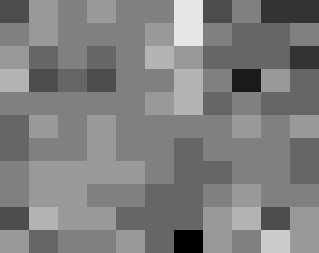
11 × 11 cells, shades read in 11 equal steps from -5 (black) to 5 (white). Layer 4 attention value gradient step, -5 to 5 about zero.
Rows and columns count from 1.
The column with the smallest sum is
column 11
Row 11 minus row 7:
2 -1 0 -1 1 -1 -4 1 0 3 2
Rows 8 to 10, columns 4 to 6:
1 1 0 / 0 0 -1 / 1 -1 -1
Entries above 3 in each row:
1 1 0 0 0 0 0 0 0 0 0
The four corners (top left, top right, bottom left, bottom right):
-2 -3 1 1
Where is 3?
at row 11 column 10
